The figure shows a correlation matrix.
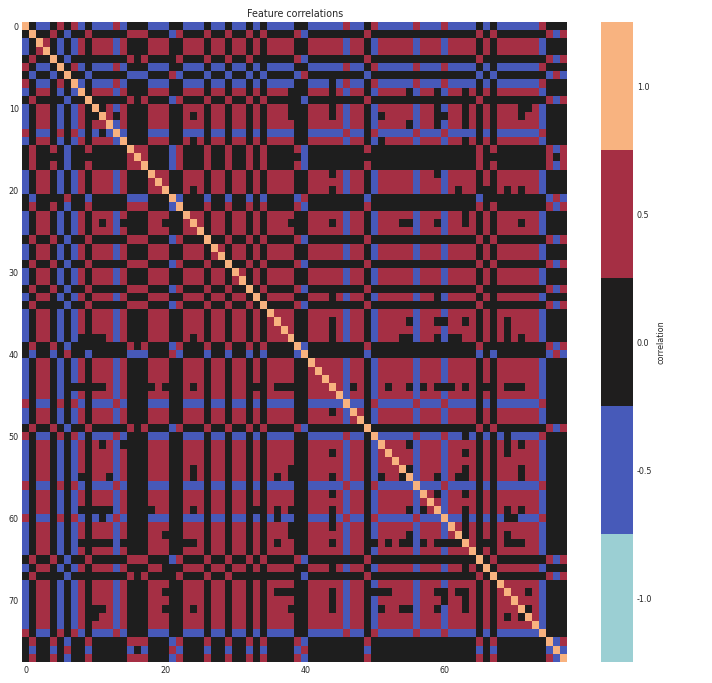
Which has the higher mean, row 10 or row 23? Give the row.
23
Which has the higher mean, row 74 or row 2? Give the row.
2
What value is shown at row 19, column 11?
0.5
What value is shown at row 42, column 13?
-0.5
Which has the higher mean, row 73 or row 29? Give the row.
73
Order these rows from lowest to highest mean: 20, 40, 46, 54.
46, 40, 20, 54
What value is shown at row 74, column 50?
0.5
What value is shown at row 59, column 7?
-0.5
